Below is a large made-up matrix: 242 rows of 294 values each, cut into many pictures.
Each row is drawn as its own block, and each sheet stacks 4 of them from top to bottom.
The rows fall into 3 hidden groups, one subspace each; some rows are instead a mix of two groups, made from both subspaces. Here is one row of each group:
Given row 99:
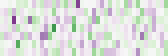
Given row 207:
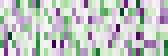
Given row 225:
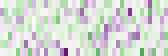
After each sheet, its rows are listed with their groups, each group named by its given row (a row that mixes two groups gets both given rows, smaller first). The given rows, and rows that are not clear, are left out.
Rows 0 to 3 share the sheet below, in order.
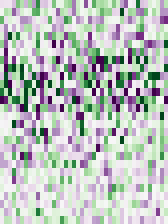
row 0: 207
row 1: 99
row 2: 225
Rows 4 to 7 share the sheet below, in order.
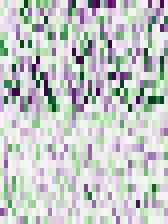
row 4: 207 and 225
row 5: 207 and 225
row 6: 207
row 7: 99
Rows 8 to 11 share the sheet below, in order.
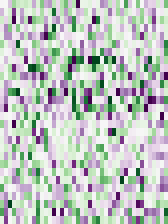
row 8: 99
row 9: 207
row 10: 225
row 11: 207
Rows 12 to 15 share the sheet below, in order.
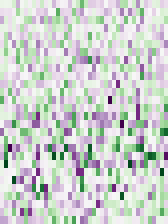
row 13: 207
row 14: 207
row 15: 225
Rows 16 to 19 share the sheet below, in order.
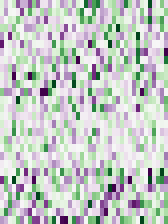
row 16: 207 and 225
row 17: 99
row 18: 99
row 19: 225
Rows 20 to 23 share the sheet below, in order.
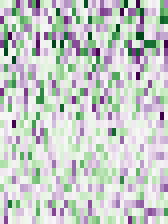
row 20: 207
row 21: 99
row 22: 225
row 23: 207
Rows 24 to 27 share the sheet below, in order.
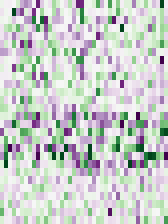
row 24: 225
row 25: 225
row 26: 207
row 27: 207
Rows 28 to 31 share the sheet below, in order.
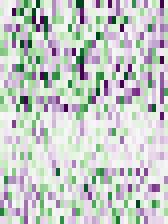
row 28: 225
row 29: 225
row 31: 99
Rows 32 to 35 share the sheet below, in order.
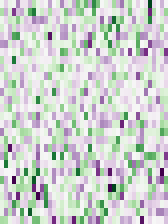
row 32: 207 and 225
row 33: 99
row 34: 207
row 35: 225
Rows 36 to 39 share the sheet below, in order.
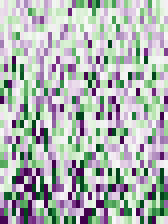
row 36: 207
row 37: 99
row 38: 225
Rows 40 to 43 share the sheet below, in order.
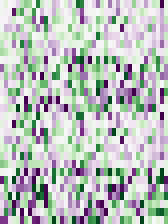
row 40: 225
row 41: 207 and 225
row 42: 225
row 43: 225
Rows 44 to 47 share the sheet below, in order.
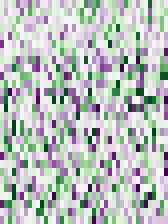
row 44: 207 and 225
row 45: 207
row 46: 99
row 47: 99
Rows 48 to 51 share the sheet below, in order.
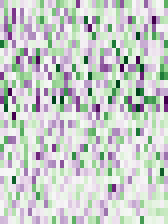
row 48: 99
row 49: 207
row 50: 99
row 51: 225
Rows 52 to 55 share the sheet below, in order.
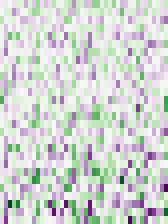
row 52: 207
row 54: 207
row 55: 207
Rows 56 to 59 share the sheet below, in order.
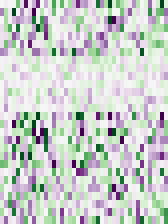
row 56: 225
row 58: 225
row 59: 207 and 225
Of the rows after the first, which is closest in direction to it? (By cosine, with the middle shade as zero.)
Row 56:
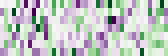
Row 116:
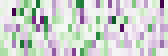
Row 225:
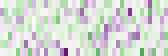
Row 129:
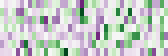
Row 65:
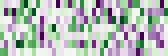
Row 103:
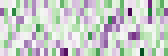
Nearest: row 103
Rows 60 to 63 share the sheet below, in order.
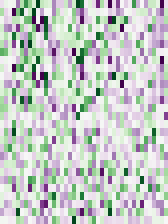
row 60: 225
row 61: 225
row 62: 99
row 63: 99 and 207
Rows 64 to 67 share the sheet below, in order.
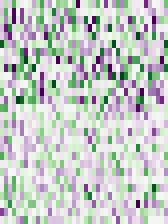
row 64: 99
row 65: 99 and 225
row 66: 99
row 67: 99
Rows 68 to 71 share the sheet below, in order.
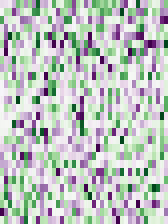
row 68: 207
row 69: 99
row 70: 225
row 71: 99
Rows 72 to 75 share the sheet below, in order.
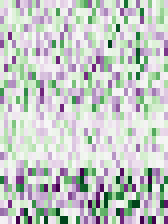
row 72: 207
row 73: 99
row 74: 99
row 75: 225
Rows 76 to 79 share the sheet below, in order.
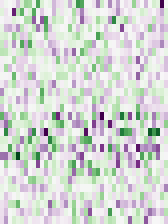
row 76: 225
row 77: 99
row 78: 99
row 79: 207
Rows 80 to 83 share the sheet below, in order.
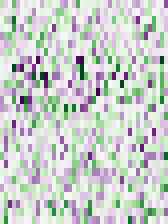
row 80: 99
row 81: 225
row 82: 99 and 207
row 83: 207
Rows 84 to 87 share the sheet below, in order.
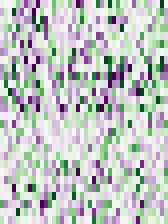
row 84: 225
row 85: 99 and 225
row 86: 225
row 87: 99
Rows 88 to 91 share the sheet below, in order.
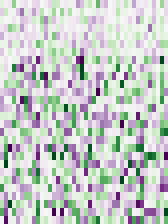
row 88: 99 and 225
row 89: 225
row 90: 207
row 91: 207
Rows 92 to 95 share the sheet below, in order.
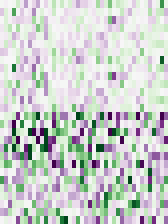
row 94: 99 and 225
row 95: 225
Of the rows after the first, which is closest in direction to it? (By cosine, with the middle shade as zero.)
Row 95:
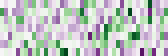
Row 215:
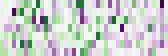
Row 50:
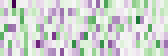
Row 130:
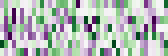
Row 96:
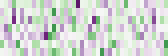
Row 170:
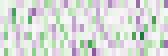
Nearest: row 170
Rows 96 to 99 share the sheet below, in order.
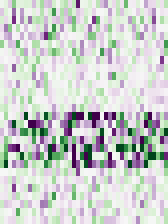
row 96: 99
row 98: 207
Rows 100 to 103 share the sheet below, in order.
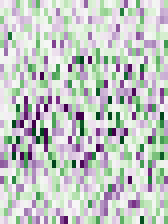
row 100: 207
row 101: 207 and 225
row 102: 225
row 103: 225
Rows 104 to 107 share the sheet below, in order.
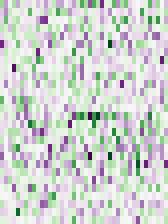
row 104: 99 and 207
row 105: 99 and 225
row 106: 207
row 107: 99
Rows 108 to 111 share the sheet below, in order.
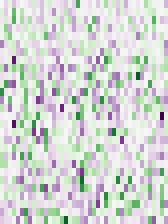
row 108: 99
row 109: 99
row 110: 225
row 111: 225
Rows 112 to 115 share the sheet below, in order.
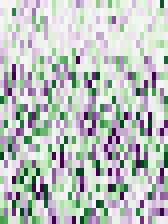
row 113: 99
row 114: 207 and 225
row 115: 225
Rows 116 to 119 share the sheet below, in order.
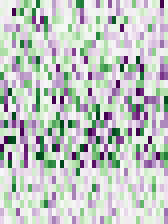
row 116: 225
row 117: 207
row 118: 99
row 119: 99
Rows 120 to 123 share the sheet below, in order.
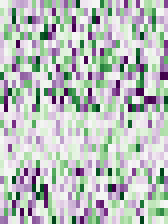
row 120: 99
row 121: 207
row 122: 99 and 225
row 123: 225
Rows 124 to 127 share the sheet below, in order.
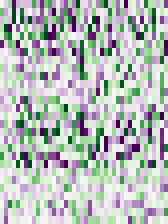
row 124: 99
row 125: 225
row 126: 225
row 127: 207
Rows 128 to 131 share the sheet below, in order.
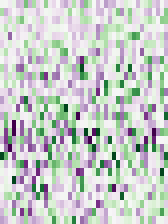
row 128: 207 and 225
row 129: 225
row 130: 99
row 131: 225
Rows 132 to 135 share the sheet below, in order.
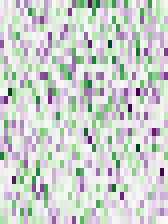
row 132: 207
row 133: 99 and 207
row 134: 99
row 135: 225
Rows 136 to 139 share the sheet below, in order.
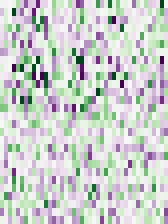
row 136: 225
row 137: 225
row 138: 207
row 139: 99
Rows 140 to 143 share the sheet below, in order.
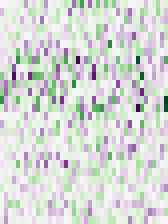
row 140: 207 and 225
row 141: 99 and 207
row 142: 207 and 225
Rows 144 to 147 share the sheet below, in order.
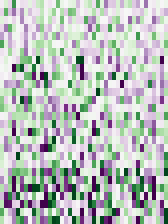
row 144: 99
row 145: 225
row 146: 99
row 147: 99
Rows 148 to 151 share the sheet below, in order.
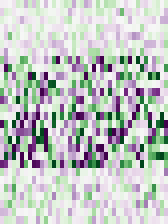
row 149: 99
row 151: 99
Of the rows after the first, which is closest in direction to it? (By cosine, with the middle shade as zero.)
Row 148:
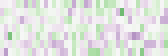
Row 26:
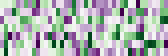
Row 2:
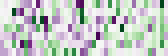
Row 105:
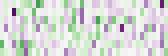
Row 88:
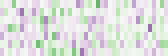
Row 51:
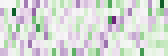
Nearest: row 51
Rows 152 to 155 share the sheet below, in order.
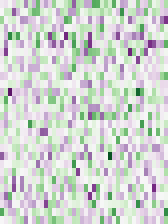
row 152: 207
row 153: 99 and 207
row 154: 99 and 207
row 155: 99
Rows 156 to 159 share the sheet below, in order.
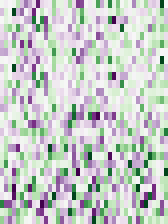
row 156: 225
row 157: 225
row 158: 207
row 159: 99
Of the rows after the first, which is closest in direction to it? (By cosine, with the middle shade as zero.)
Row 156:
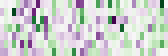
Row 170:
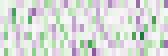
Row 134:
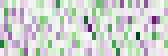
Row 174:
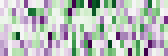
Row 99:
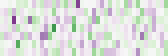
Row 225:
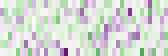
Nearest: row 99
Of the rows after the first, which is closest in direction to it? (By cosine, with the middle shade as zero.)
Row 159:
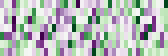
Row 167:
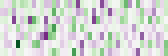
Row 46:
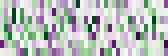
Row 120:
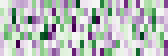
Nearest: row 167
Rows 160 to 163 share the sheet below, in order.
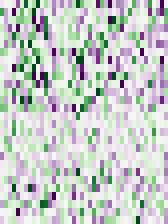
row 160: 225
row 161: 225
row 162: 99
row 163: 99
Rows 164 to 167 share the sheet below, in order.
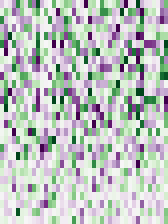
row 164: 207
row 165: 207
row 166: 99
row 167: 99
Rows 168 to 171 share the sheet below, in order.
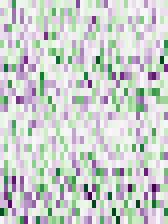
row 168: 99
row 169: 99 and 225
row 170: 99 and 207
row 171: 99
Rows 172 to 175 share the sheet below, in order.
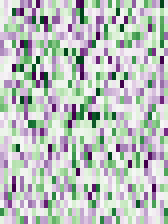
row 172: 225
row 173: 225
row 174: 207
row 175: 99
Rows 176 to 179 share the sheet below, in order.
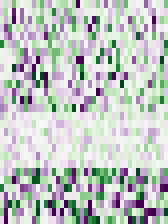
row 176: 99
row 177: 225
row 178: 99
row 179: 207
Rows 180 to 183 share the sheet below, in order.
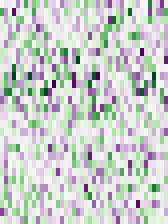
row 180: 225
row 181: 99
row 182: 207
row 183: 99
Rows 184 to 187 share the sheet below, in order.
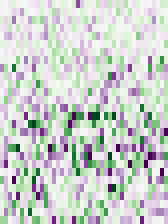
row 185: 225
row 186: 207
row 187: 225
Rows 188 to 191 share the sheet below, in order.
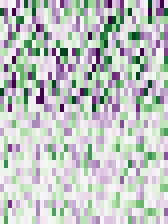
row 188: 225
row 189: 99
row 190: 207
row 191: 207
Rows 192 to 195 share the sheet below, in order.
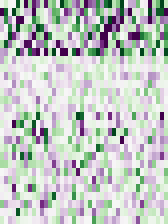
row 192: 225
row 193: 99
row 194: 225
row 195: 99
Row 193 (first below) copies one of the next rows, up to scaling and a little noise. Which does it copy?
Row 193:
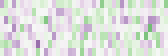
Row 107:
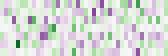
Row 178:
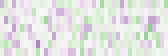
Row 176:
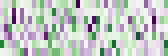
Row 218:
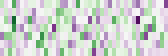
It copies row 178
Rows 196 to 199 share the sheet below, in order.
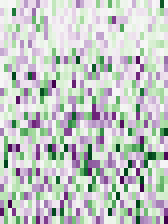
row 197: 99
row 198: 207
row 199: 207
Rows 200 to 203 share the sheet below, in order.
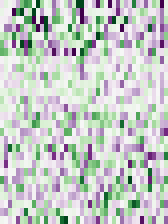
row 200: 225
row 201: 225
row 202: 207
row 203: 225
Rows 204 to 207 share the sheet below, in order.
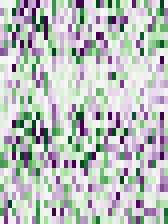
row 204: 225
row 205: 225
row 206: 225
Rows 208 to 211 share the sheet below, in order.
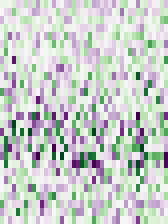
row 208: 207
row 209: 99
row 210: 99 and 207
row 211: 99
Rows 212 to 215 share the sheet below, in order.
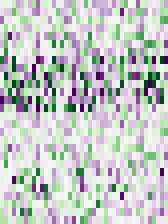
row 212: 207
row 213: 99 and 225
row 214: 207
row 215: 225
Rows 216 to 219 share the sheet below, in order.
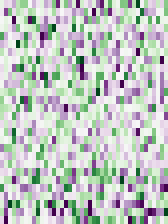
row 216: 99
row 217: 225
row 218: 99
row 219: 207
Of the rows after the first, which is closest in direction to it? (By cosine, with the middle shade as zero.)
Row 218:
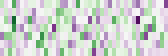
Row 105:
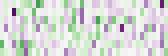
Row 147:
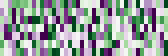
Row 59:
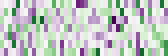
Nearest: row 59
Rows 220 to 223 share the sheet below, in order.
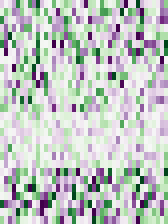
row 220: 207
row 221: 225
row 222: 207
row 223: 99
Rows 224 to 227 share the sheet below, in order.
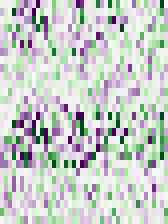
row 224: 225
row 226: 225
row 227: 99
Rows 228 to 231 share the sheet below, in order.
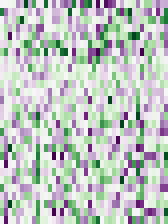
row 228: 207 and 225
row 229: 207
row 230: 207
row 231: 207
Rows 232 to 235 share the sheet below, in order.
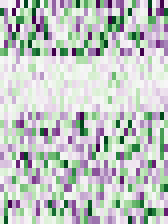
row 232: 225
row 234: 225
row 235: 207
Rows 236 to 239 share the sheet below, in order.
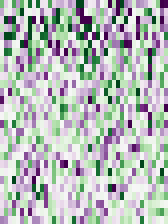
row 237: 207 and 225
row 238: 225
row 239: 225
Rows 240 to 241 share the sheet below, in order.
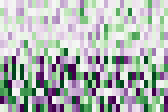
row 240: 225
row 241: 99
